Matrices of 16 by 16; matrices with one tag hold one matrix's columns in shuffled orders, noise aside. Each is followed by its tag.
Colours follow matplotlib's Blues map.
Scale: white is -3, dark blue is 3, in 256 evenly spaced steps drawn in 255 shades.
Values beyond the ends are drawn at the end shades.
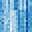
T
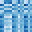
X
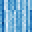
T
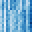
T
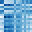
X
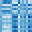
X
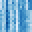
T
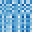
X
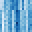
T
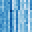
T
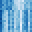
T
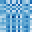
X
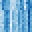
T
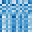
X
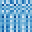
X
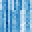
T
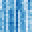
T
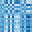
X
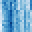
T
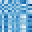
X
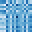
X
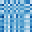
X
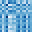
X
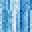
T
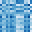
X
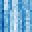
T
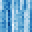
T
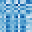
X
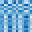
X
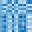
X
